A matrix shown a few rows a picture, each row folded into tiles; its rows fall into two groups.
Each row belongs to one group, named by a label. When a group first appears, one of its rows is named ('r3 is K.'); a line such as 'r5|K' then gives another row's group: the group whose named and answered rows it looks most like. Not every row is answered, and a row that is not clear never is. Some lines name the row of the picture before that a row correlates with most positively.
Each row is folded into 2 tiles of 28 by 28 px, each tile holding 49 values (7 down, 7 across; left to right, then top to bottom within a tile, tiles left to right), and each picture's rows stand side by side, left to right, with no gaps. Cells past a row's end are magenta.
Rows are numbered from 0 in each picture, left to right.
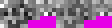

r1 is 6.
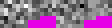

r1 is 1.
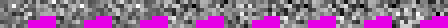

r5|1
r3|1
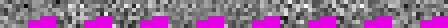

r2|6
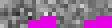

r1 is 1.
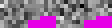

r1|1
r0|6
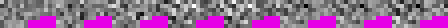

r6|1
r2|6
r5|1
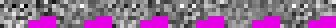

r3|6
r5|6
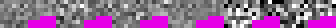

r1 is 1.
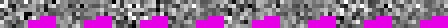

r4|1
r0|6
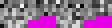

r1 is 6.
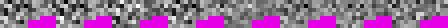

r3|1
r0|1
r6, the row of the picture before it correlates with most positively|1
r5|1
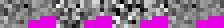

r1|6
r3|1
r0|1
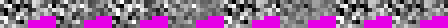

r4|1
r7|1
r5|1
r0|1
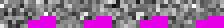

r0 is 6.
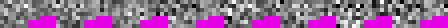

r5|6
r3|1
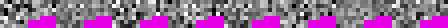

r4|6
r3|6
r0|1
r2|6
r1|6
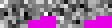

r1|1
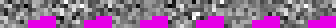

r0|1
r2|1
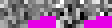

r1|6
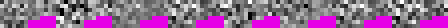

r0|6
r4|6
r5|1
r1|1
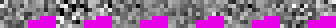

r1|1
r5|6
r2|1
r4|1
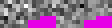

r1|1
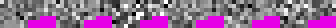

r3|6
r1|6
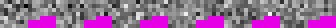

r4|6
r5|6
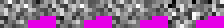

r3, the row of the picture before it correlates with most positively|2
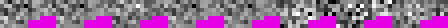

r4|1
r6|6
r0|1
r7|6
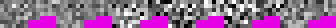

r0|6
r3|6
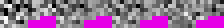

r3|6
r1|1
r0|1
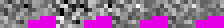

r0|1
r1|1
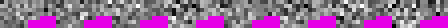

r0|6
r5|1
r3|1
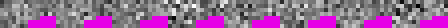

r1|6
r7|1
